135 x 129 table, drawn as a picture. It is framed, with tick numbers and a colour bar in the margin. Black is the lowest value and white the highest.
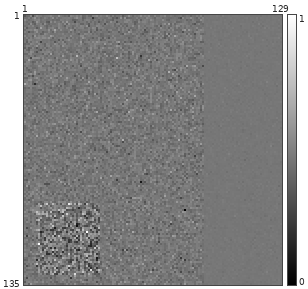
Stripes: none. Odd patch: rougher, in the bottom left. Roughest part: bottom left. Slope: none. Histogram: heavy tails on both sides. Seam: vertical, 70% of the way across, the right part calmer.
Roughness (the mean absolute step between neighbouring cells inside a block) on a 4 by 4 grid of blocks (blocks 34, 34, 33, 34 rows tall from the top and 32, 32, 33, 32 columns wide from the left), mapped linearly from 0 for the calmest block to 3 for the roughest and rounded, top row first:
1110
1110
2110
3210
